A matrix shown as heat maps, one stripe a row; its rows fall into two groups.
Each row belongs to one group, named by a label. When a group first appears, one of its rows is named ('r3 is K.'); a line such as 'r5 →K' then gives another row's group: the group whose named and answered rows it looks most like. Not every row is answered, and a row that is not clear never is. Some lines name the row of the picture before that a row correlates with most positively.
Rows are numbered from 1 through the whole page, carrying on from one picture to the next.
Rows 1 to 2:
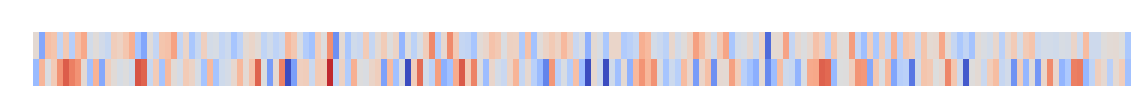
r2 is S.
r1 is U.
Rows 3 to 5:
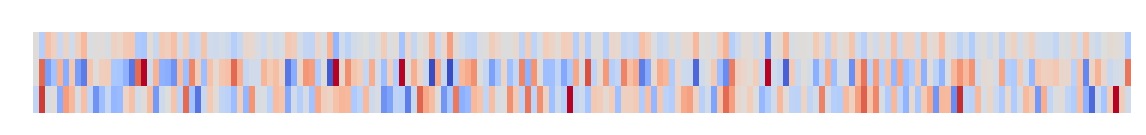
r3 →U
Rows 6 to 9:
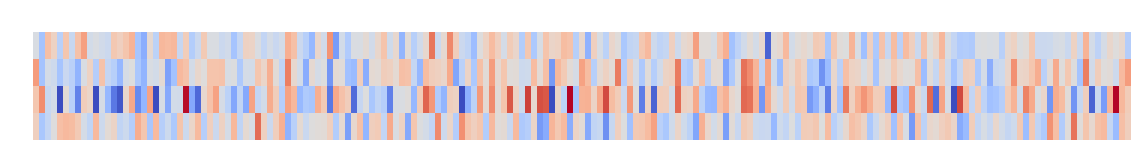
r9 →S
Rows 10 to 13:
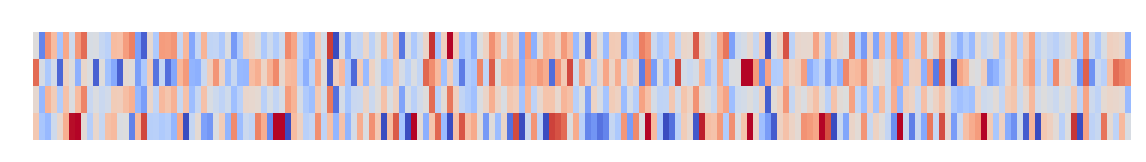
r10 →U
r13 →S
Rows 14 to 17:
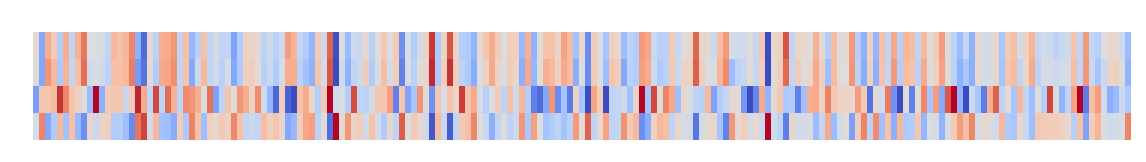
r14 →U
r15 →U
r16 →S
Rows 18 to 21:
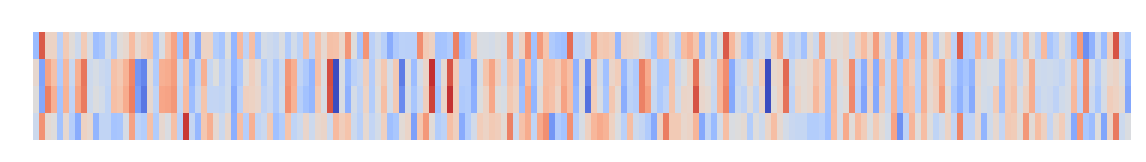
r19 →U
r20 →U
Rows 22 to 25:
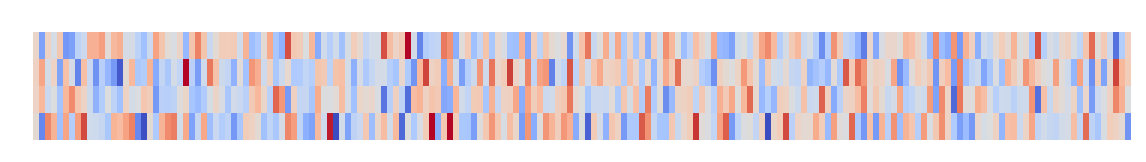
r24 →S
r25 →U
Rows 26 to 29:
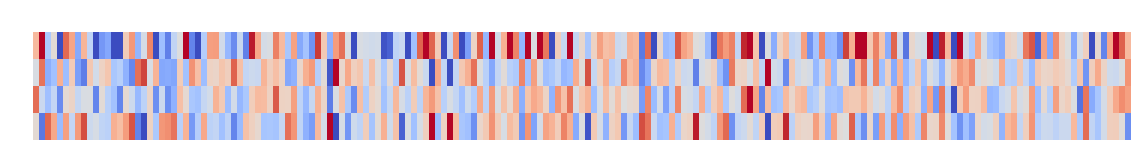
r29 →U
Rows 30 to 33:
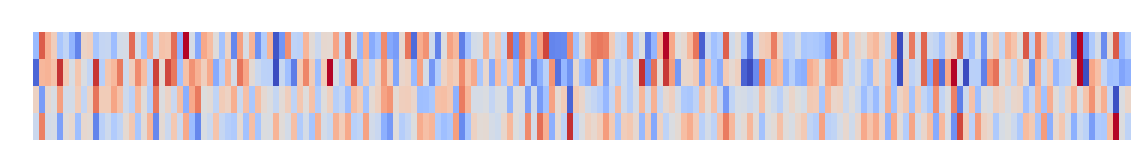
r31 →S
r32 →S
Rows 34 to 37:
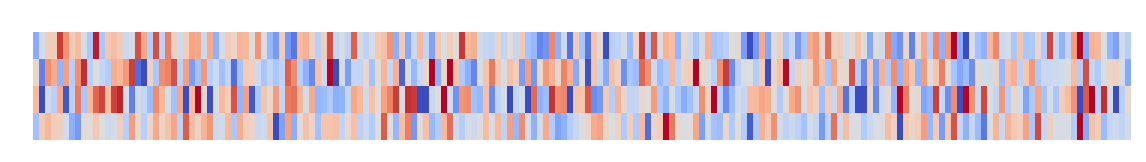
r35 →U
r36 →S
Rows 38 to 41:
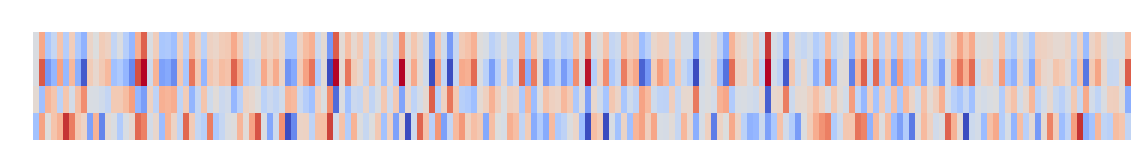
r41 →S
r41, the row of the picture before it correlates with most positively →34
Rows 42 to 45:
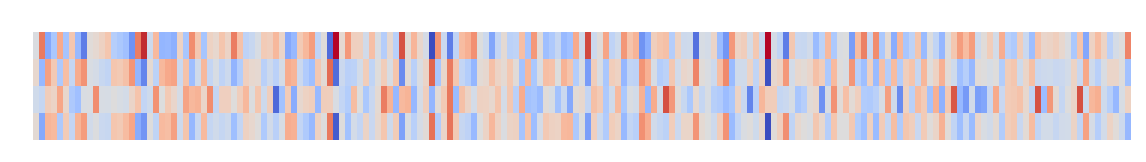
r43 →U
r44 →S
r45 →U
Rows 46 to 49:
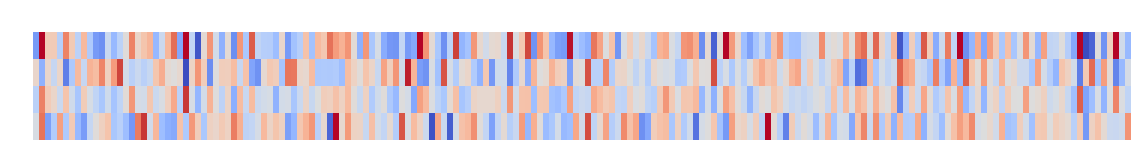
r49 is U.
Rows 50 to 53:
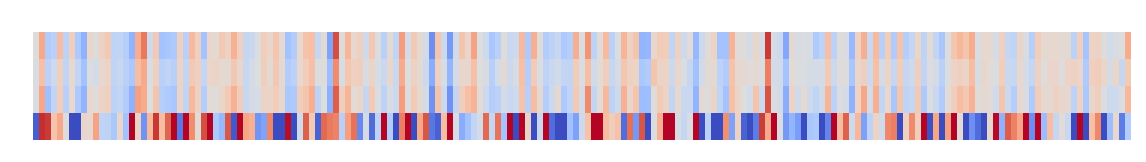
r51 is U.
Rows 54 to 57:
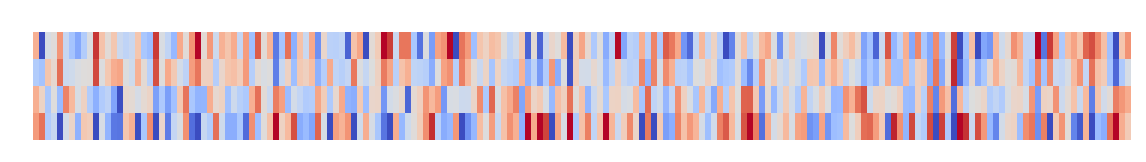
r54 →S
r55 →S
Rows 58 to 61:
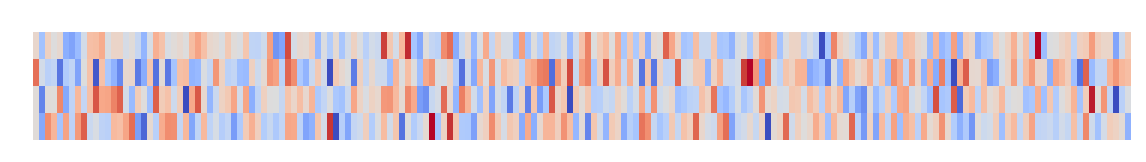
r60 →S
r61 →U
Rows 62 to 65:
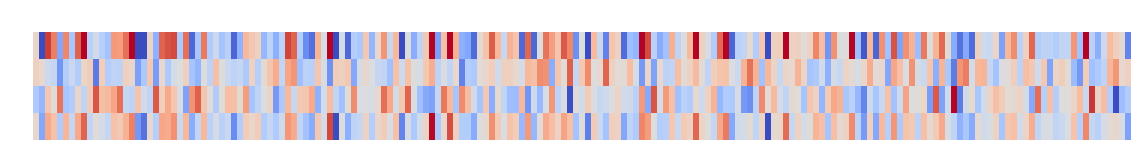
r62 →U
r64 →S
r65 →U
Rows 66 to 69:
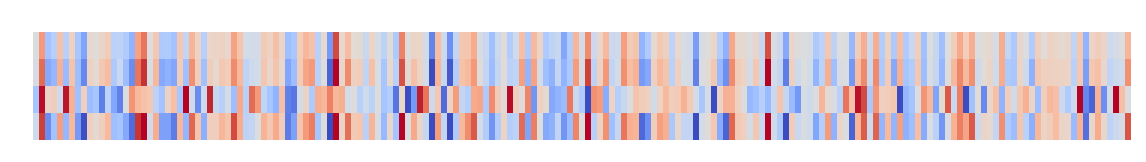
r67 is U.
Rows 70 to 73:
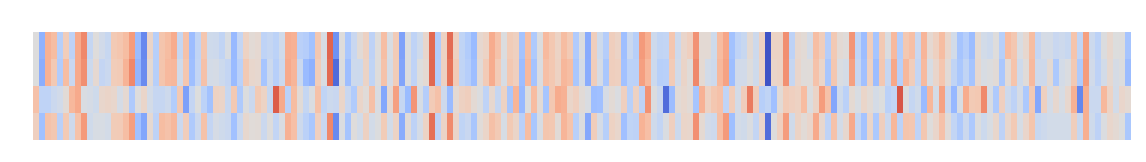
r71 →U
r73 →U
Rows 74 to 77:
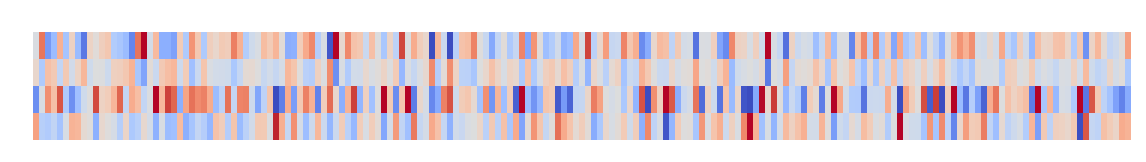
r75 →U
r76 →S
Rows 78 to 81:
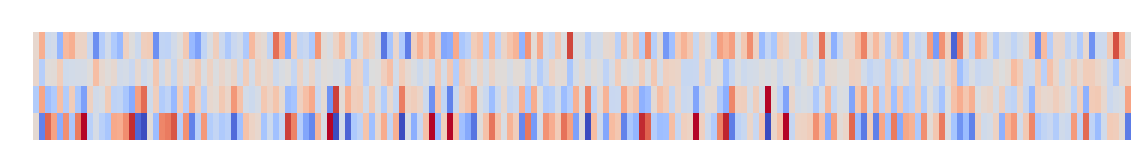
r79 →S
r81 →U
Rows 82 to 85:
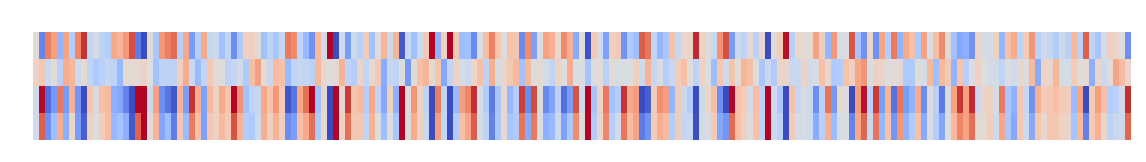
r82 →U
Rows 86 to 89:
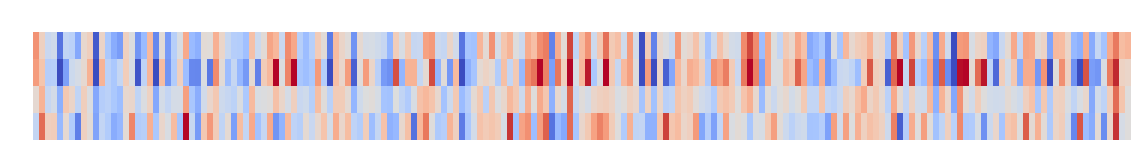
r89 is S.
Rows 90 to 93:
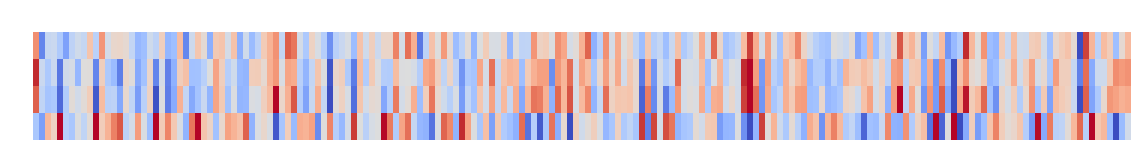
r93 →S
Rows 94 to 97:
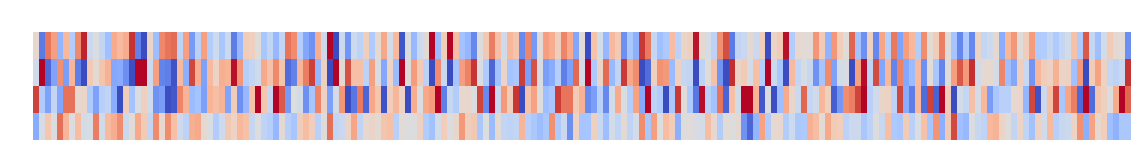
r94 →U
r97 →S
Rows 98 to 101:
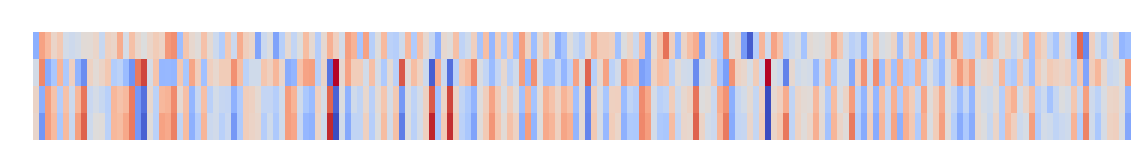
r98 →S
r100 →U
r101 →U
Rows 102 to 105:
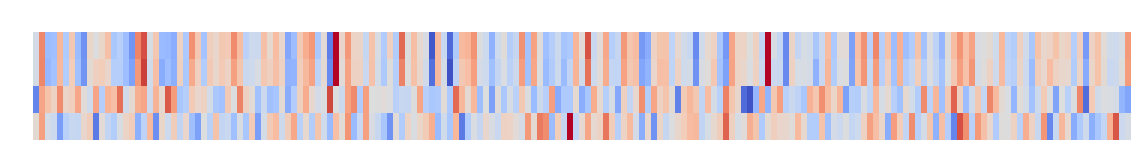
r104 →S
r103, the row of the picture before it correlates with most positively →99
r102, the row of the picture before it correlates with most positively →99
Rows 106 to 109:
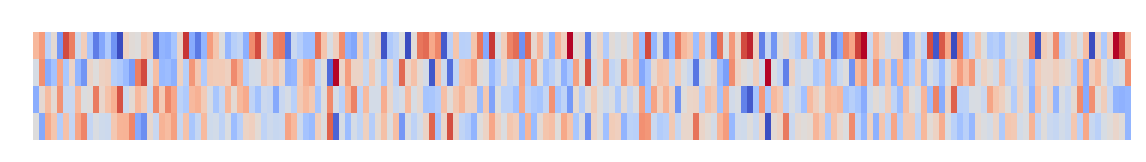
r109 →U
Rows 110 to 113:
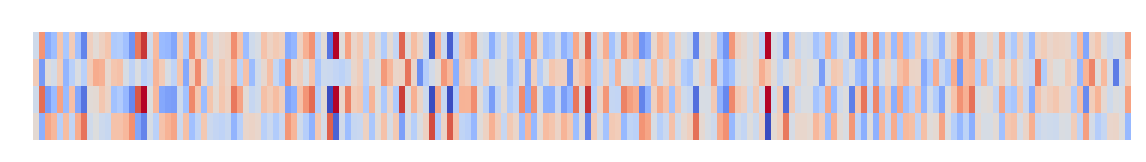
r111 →S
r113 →U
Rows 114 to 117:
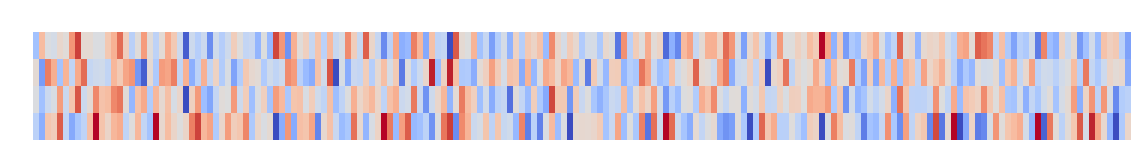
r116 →S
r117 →S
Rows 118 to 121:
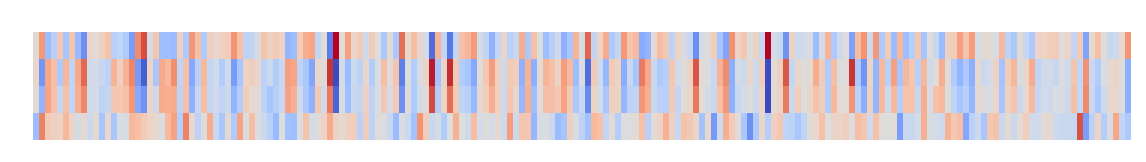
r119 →U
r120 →U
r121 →S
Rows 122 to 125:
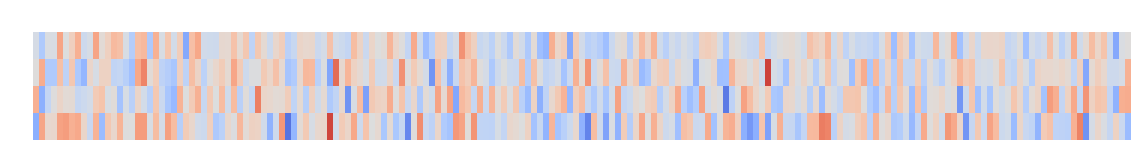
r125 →S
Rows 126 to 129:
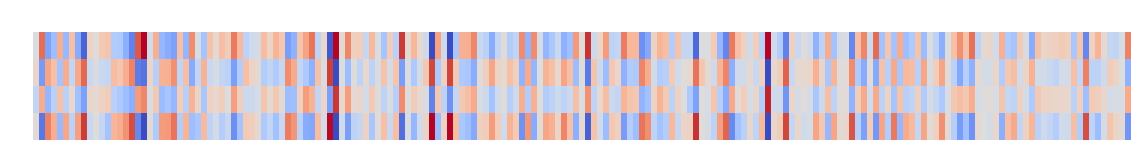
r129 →U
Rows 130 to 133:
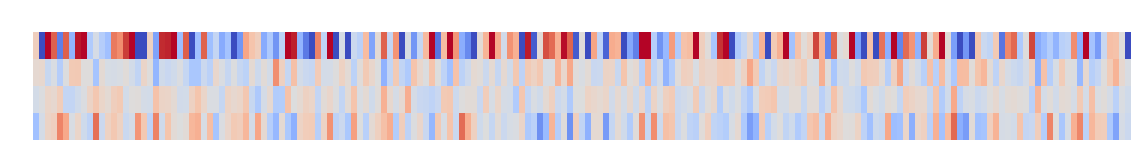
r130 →U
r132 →S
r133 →S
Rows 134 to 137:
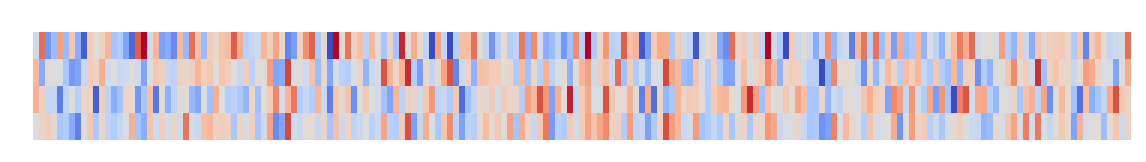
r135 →S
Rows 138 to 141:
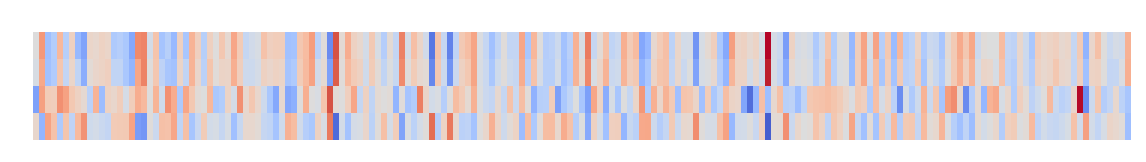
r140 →S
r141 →U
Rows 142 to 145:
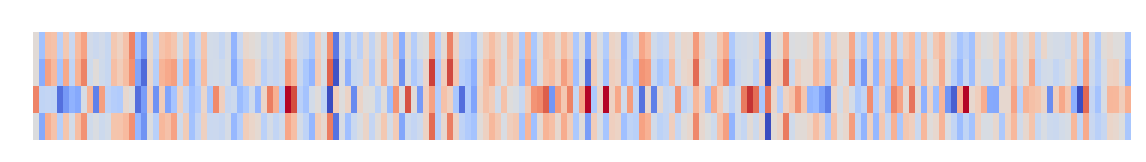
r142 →U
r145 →U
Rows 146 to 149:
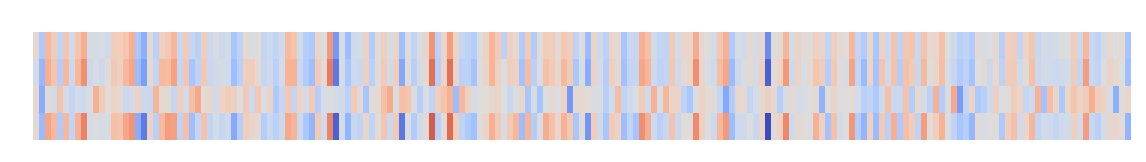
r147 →U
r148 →S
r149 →U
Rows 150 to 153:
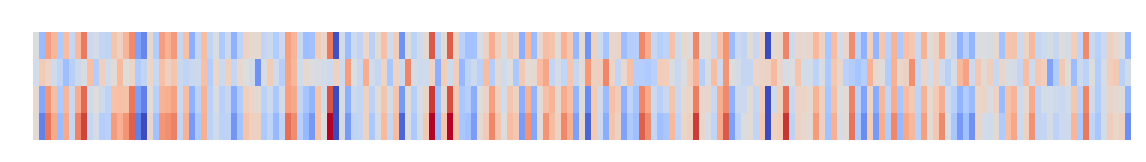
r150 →U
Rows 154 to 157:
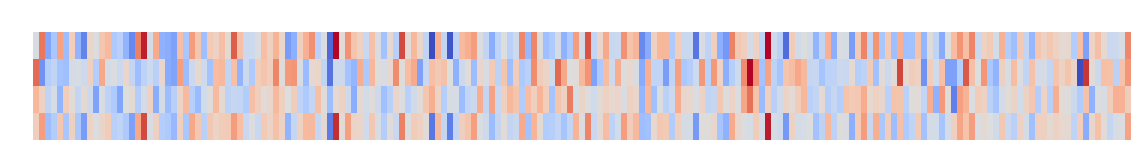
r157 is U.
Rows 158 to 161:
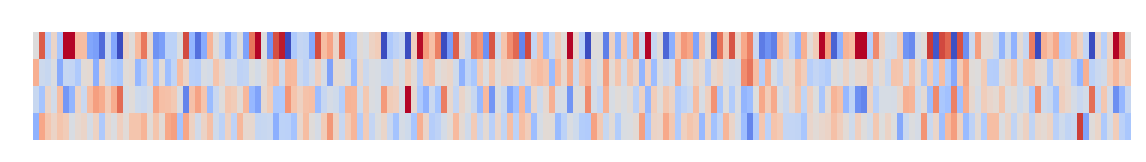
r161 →S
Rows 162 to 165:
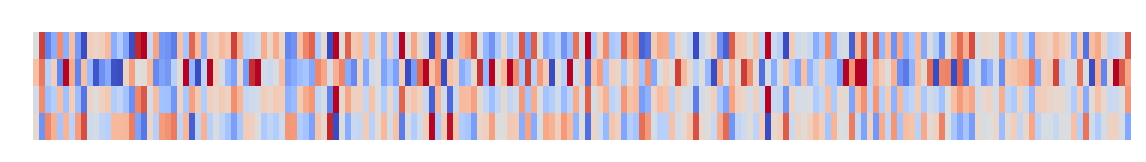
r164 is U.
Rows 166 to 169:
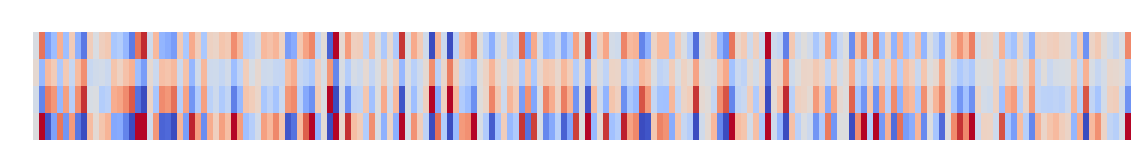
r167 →U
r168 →U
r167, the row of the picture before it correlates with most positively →165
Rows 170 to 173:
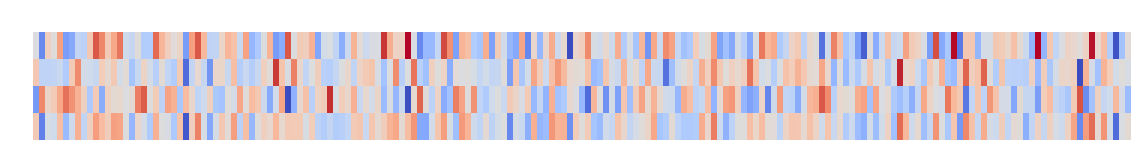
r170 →S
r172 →S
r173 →S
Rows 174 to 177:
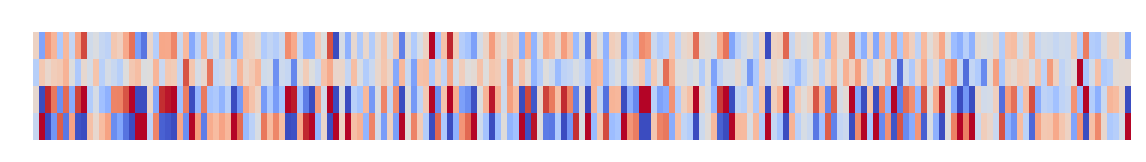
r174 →U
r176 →U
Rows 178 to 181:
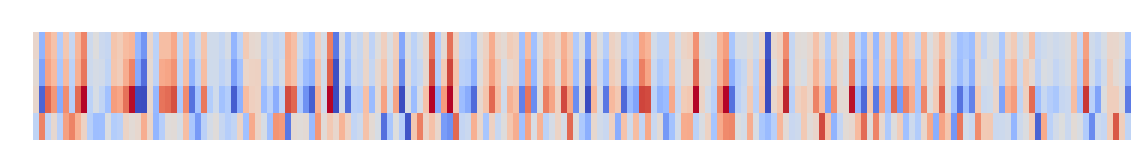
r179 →U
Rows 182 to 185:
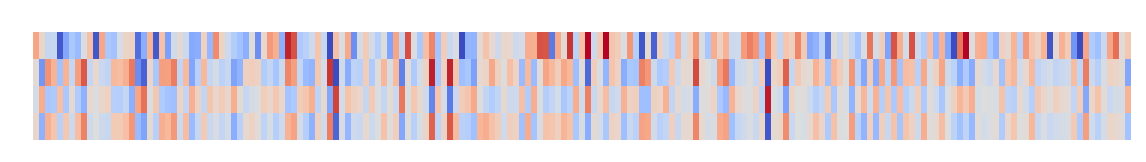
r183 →U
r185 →U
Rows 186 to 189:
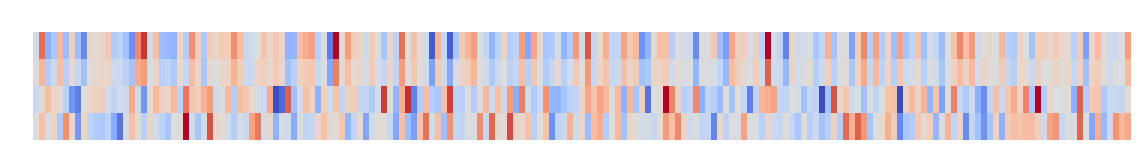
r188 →S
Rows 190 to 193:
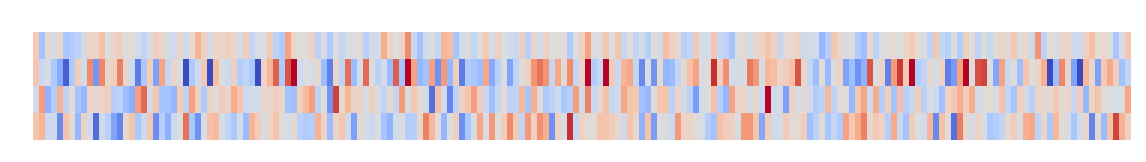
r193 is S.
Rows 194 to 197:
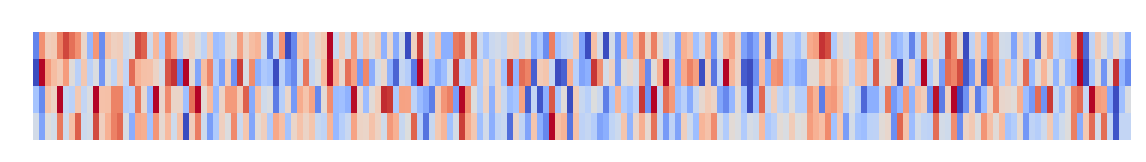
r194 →S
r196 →S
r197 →S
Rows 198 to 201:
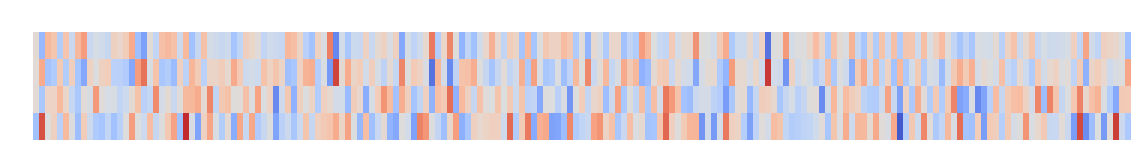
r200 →S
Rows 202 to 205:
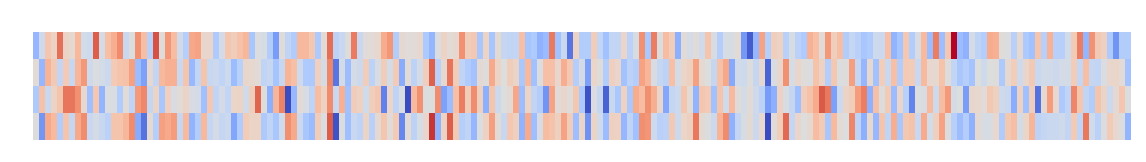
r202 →S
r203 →U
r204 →S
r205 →U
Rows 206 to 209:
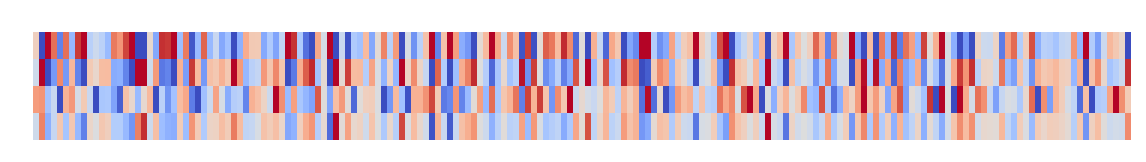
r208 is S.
